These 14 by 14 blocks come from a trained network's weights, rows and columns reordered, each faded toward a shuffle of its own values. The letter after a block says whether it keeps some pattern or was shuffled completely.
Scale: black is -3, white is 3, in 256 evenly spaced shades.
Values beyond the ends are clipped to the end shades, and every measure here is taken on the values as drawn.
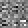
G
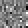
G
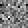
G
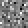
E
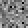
E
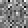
G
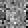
G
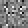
G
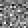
E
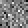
E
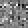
G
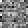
G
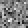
E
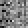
G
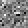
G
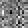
G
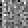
G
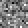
E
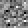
G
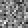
E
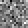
E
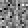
E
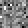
G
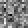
G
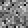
E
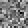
E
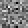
G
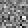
G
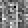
G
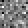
G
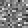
G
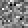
E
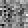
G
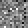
E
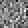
E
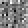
G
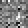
G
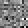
G
